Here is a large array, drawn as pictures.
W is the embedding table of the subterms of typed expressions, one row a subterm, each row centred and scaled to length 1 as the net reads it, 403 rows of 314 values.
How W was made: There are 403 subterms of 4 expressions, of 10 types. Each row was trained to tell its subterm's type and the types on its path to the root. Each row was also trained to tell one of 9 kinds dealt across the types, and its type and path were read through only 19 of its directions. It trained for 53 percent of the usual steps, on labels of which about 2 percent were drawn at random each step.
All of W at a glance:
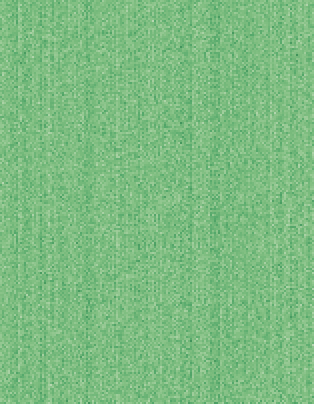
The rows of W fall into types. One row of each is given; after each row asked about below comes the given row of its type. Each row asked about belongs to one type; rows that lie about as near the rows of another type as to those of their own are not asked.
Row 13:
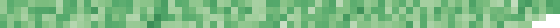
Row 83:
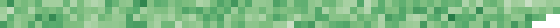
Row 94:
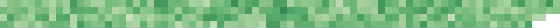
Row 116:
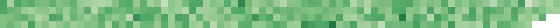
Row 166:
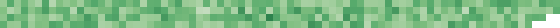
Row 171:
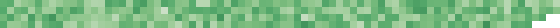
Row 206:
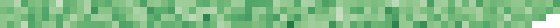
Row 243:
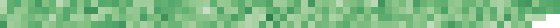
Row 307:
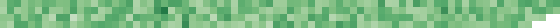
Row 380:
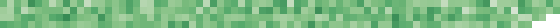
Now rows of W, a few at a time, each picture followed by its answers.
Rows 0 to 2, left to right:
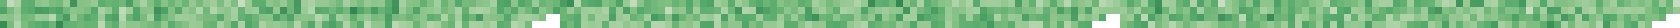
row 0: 243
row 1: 116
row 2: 307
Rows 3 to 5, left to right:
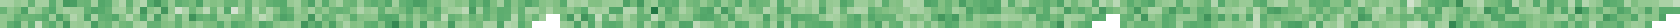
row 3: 13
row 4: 171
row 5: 83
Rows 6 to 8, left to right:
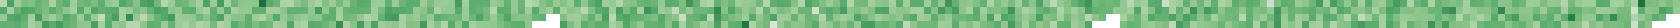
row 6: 13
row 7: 243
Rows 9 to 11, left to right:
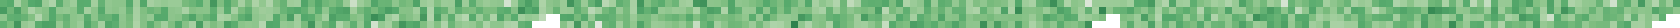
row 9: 13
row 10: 83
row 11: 206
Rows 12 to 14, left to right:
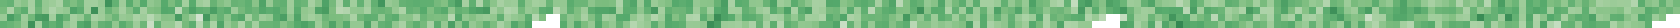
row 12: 171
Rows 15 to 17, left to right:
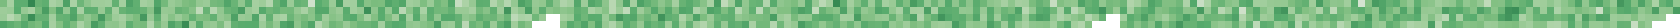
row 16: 380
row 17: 380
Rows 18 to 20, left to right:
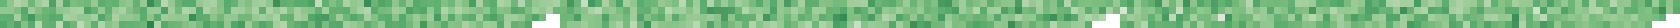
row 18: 83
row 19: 94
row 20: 243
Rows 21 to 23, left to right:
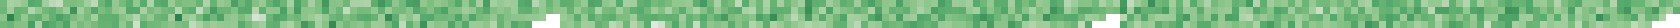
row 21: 380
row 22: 307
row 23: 94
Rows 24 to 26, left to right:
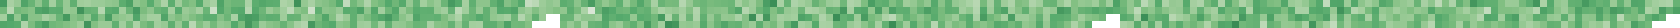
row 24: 116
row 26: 171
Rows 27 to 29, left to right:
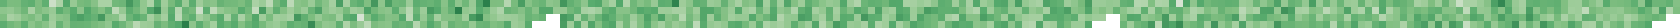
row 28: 83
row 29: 166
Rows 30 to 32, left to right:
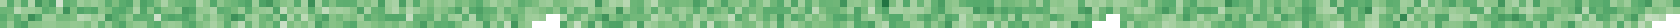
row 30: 116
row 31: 171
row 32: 116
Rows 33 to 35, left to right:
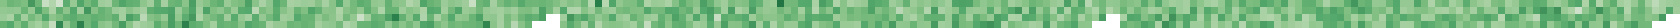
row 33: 166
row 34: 116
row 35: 116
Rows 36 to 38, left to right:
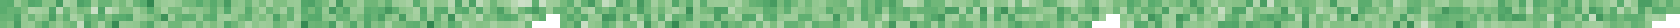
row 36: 13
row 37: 13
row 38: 307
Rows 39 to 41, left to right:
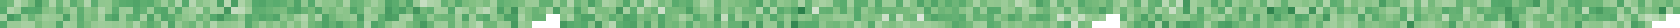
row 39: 94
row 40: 380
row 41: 380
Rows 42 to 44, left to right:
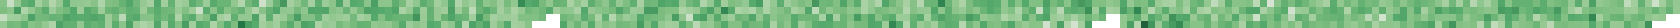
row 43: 166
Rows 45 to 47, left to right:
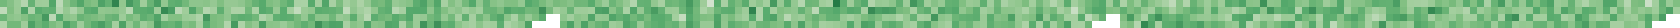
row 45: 243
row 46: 243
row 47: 206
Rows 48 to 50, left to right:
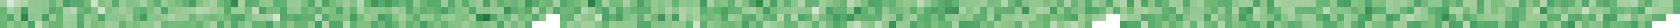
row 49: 94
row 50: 83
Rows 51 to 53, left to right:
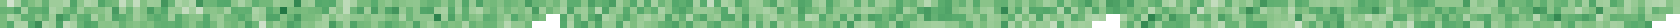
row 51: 206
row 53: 307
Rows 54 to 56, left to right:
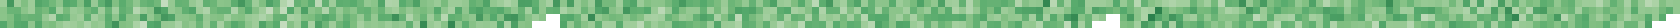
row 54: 13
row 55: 171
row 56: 206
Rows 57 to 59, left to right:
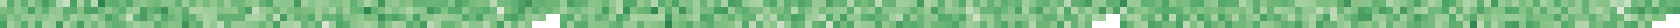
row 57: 166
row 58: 83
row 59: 243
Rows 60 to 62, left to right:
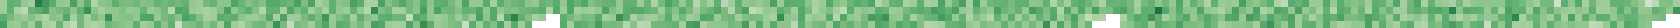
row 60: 94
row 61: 83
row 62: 307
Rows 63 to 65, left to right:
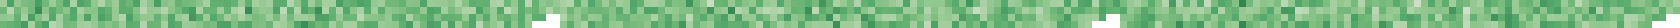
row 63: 13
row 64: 243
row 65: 380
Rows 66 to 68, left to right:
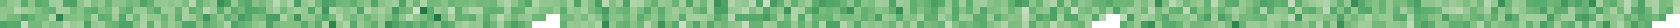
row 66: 116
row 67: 94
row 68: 166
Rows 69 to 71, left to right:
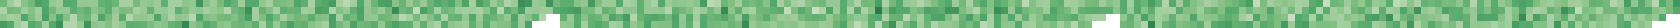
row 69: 83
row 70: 307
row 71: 380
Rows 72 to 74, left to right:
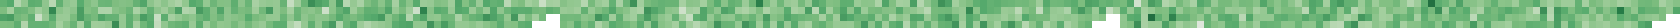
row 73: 166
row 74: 13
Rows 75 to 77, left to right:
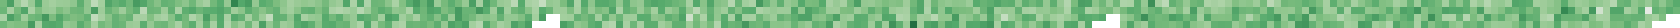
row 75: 171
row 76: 166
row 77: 307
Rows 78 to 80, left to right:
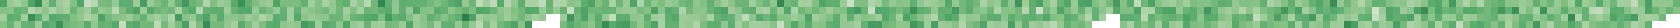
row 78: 380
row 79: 13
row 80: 206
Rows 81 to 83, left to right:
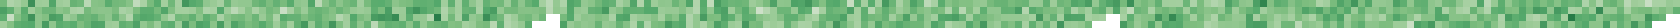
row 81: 206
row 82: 94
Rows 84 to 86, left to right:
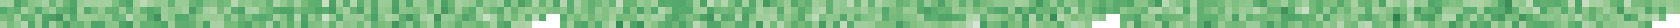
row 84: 206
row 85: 380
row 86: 166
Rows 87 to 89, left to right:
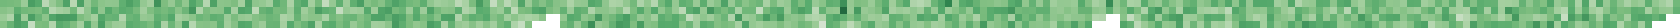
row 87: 380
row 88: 380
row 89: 206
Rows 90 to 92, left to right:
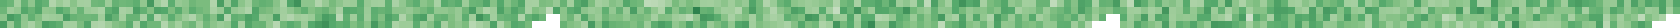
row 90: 171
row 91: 83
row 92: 166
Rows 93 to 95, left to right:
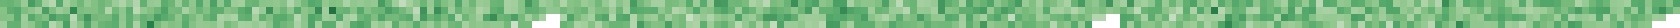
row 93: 307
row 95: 171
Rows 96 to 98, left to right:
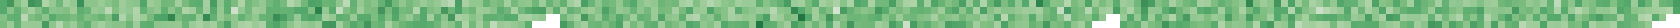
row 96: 94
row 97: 83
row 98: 83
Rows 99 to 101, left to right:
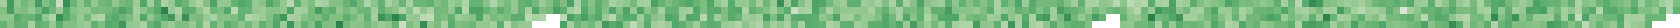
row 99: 13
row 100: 171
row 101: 206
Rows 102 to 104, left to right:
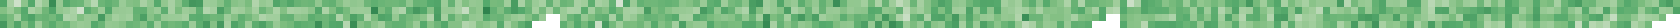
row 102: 83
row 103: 166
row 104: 243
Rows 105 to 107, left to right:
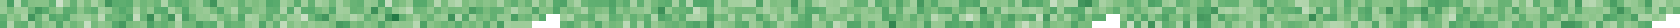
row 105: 206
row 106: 380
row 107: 83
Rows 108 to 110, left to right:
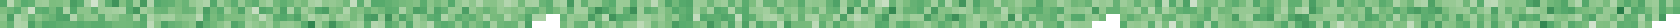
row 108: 243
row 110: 166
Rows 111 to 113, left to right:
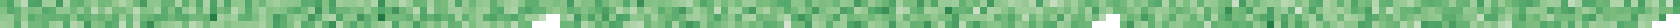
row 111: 307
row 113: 380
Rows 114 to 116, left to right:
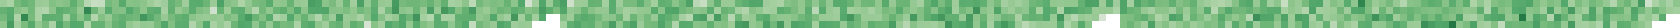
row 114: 206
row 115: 380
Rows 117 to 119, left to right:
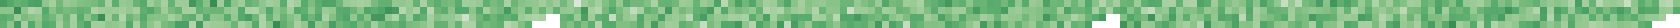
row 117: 83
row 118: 83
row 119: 13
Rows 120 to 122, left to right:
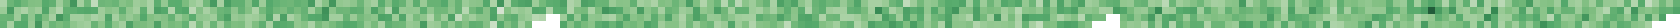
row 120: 83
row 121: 83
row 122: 206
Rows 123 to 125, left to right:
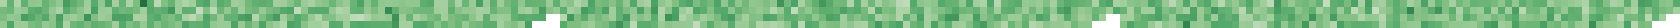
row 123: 206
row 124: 94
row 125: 13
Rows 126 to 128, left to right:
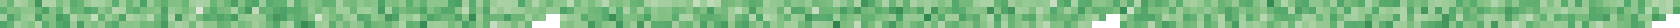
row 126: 94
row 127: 307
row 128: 13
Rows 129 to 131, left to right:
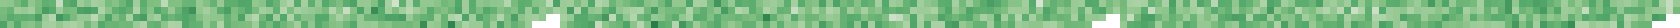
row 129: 116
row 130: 307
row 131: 380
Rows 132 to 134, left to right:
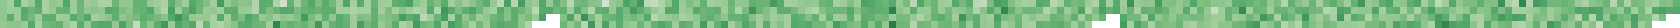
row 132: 171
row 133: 171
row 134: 171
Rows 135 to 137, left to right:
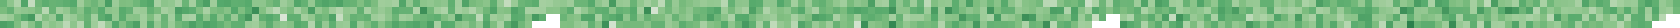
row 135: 116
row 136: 206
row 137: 13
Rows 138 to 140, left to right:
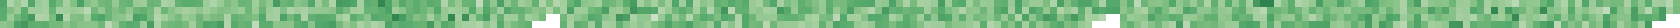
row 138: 380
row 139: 307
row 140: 206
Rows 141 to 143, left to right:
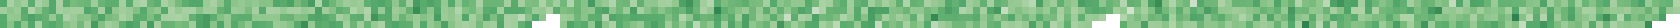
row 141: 83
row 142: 307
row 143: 94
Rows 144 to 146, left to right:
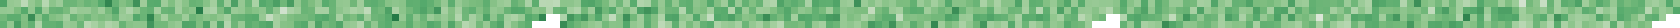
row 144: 171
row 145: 116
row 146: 171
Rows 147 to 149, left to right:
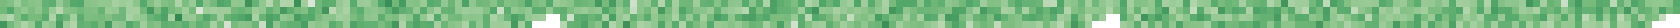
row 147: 94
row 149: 171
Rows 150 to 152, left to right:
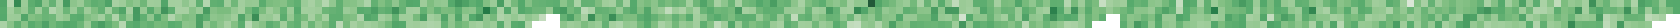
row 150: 380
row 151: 206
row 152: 13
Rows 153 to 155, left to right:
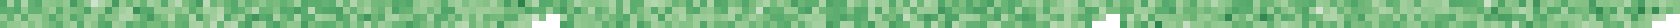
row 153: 94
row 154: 94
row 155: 116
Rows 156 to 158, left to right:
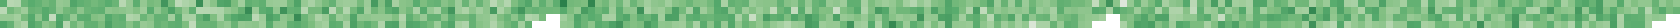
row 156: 243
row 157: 307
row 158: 307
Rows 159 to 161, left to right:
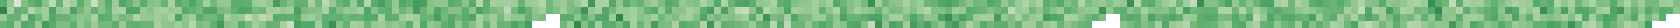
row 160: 83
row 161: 206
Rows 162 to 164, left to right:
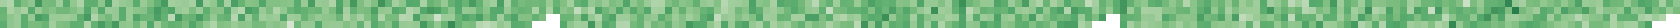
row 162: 166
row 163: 83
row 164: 94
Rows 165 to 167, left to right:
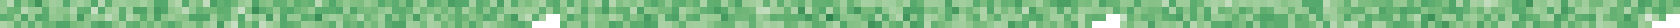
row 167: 307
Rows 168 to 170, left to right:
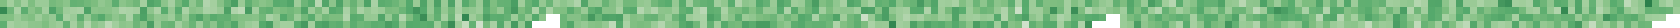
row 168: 94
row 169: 206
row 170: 307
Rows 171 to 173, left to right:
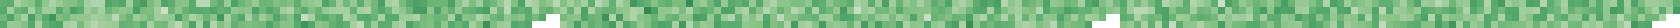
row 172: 243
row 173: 171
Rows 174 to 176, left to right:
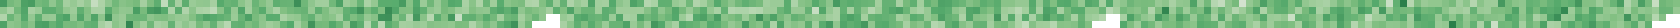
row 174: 83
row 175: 307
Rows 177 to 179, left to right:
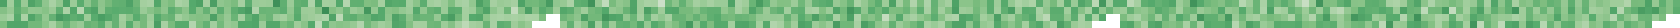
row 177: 380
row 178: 206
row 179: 243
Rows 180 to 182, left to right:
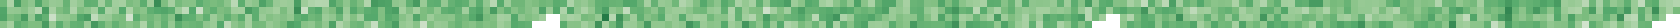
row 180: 166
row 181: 94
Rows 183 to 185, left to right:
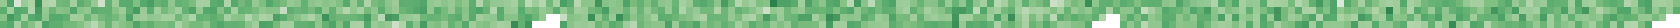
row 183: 13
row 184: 94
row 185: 83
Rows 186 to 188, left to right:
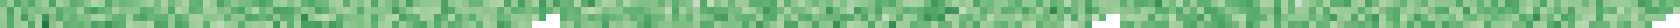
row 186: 243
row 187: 206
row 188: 243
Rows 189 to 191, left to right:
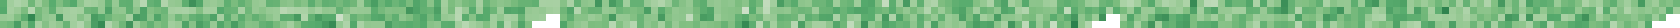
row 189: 116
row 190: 94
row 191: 206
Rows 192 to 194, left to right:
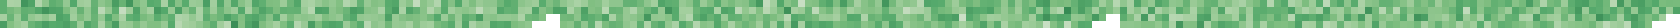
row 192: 243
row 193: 171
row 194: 94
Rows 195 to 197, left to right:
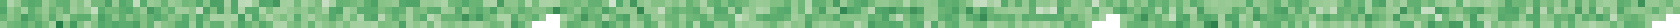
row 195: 380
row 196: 307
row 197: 307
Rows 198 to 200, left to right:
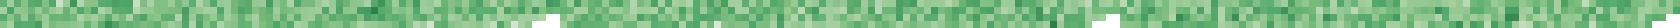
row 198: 380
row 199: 307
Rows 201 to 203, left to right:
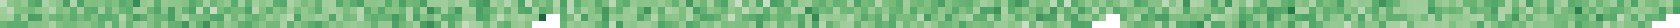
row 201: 380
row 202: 94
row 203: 206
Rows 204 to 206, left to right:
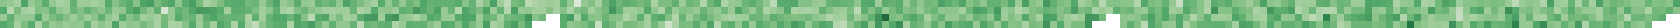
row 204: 116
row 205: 83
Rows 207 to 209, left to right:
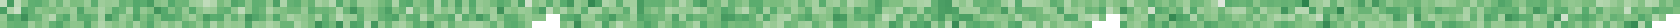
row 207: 307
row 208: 166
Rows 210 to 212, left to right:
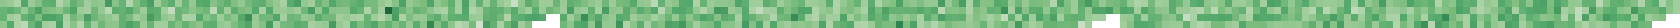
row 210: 206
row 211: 307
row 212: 307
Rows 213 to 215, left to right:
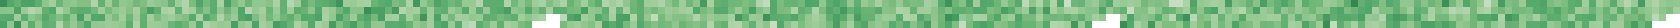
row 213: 83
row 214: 94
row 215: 116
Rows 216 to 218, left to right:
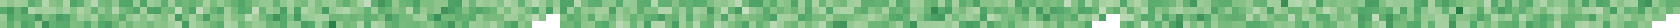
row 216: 380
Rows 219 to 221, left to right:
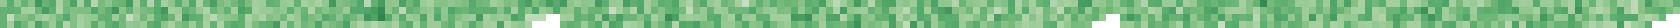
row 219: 13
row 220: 171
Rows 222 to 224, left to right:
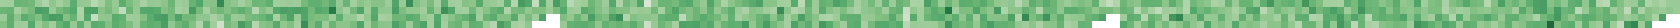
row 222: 206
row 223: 380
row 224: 116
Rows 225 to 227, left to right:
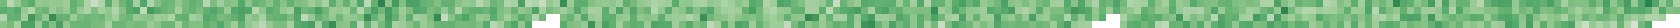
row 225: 206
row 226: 83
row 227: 380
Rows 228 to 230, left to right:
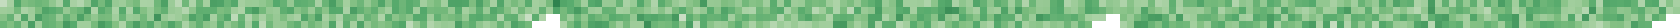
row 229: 307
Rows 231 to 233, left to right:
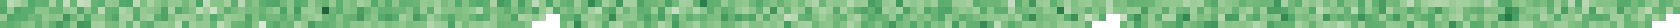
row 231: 380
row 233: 166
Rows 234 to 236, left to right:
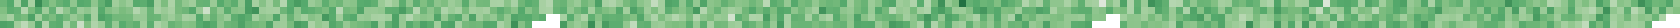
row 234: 13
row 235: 171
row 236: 94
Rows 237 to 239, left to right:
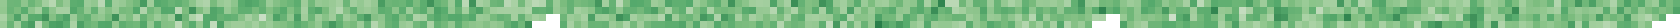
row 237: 307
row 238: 243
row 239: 243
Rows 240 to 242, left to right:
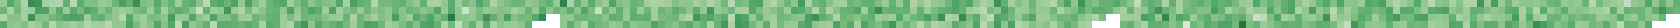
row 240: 94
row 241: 307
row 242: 243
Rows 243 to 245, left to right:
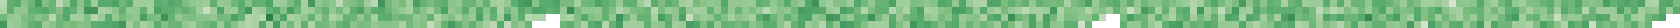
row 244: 83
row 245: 166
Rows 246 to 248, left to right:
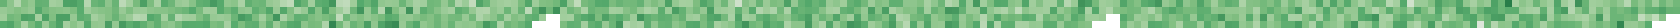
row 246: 171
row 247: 307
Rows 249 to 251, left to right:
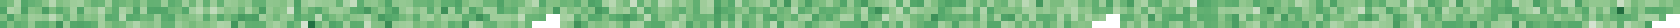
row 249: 166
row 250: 307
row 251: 243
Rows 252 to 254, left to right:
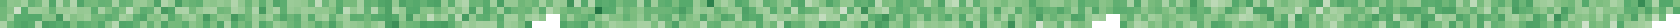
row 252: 380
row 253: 13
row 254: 94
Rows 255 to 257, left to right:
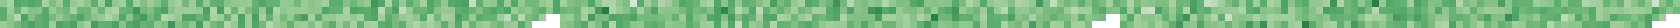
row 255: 206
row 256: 206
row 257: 94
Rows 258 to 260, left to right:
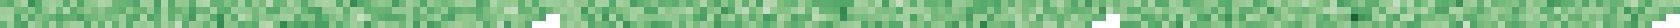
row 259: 243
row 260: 83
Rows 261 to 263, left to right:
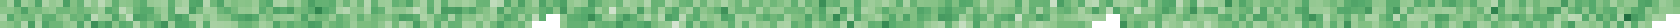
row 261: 171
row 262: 380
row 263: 116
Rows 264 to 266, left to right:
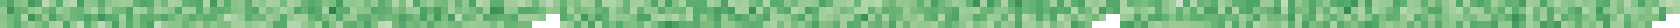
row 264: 307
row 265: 171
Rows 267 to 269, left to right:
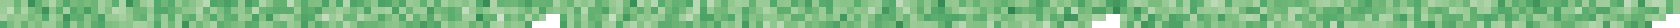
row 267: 94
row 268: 171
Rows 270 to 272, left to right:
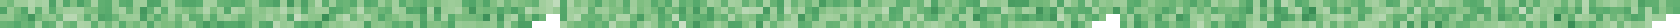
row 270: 13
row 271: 380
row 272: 13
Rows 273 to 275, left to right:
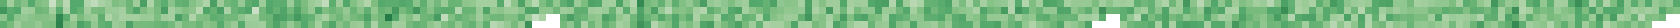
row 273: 94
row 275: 206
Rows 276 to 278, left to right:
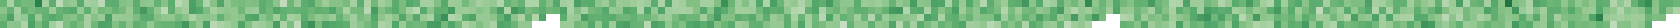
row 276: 243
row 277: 206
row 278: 166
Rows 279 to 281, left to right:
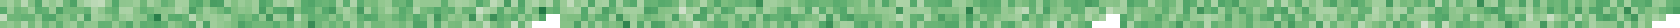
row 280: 166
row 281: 83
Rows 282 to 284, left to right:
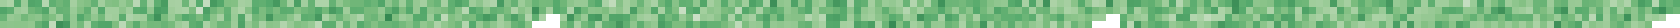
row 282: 94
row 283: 380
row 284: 243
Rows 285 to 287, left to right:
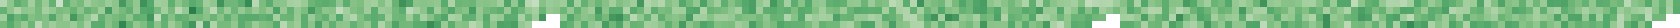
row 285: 116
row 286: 13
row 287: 83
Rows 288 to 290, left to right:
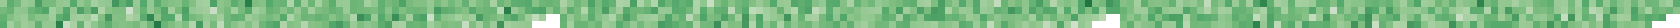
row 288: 94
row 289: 380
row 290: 206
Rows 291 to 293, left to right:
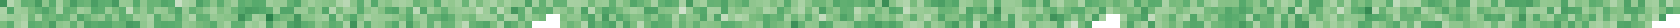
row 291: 243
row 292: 243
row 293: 380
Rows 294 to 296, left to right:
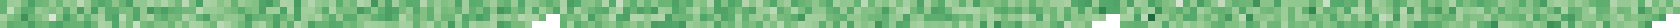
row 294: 380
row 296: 13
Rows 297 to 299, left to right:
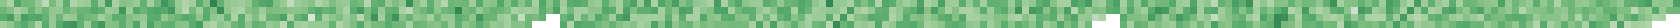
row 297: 206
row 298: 83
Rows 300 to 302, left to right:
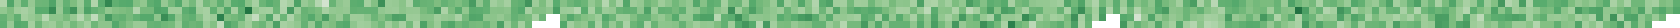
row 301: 166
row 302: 171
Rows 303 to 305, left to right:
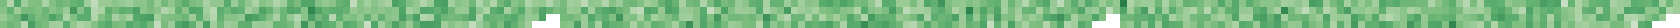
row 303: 307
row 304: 171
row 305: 171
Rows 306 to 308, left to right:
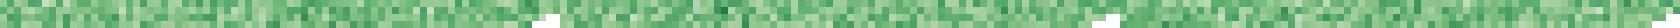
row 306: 13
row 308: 380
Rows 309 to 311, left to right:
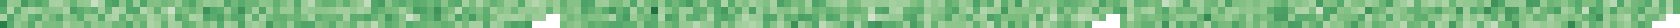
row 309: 116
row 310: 243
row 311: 166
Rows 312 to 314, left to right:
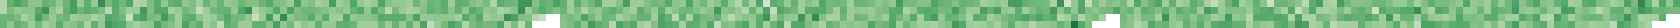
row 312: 166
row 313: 380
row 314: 243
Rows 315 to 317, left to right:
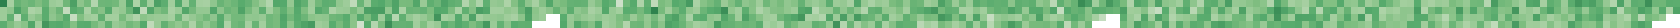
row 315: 83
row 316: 166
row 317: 166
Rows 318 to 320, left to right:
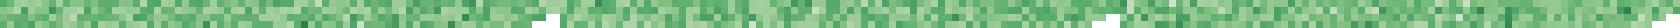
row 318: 166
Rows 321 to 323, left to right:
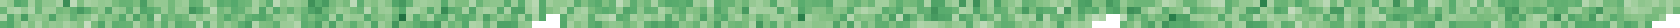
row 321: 116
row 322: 243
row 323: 83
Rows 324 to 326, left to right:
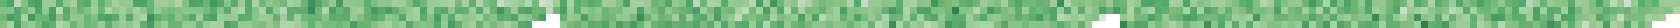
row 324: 13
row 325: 380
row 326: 116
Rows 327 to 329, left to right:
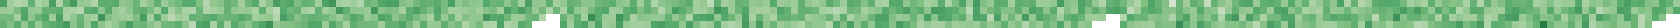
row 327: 83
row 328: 307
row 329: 94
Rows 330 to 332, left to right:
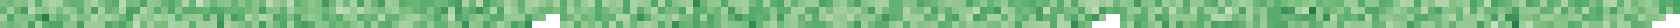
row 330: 171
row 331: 171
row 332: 166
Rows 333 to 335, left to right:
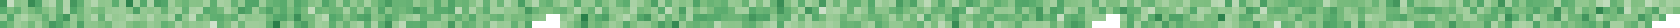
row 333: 94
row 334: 307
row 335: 206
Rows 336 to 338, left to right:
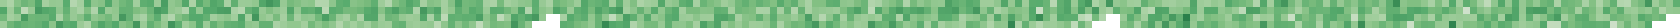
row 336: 13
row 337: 13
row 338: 206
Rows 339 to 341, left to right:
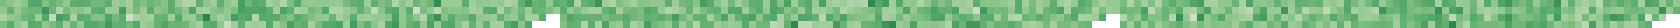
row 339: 243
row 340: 116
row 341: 94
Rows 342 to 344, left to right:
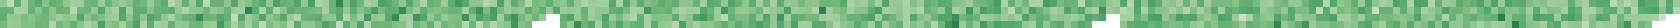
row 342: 94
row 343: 166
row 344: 380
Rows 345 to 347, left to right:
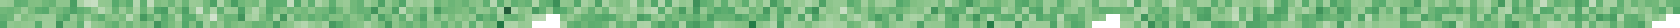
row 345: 94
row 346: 307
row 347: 307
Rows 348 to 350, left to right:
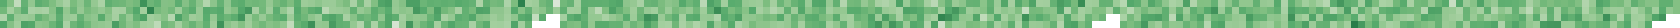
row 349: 166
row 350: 83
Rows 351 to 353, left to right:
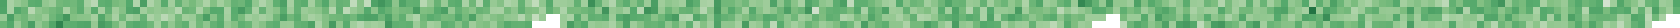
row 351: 380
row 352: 307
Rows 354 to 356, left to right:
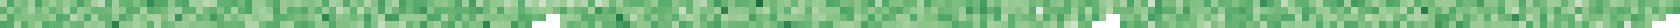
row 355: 13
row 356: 13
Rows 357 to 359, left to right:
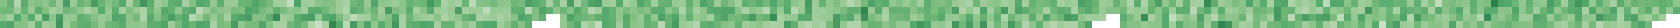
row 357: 166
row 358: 13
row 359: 94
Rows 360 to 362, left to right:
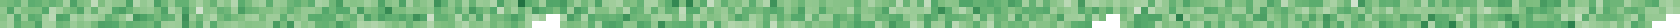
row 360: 307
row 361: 171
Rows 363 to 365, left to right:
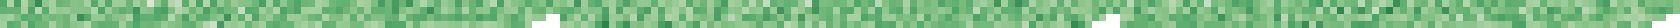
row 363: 307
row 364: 94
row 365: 380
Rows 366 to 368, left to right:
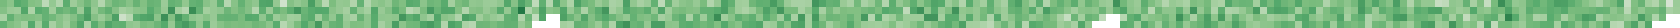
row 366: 166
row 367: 206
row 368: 166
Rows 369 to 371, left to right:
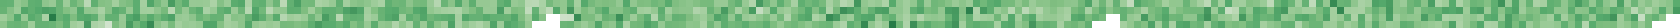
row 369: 307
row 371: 206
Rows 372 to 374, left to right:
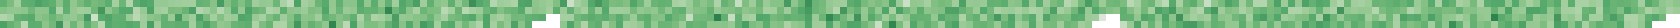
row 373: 307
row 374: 206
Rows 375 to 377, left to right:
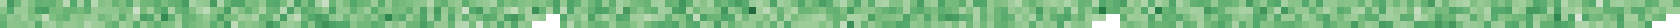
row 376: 243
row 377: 243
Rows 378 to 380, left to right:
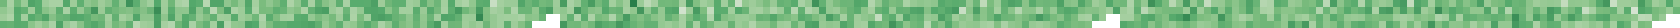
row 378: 171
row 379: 83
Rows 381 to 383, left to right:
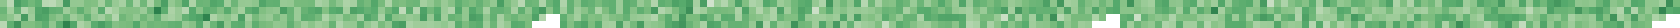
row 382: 380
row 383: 171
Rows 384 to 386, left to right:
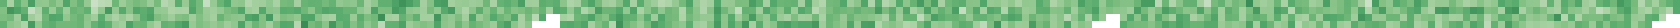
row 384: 83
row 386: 83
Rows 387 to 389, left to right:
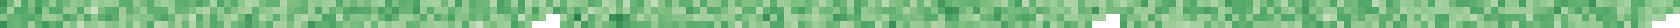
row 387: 13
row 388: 380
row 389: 116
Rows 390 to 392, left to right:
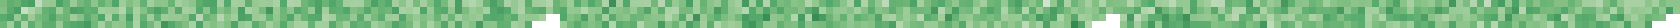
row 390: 83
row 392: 206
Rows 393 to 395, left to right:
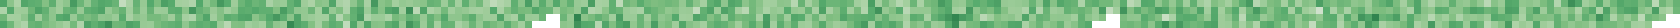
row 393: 243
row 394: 166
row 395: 206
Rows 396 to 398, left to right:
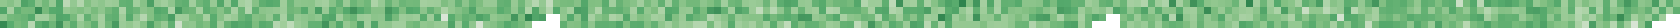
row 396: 13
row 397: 83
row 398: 94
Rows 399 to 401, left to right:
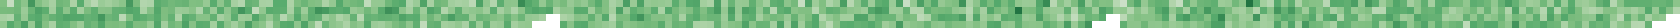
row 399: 307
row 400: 171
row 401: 94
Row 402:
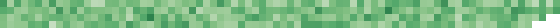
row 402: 243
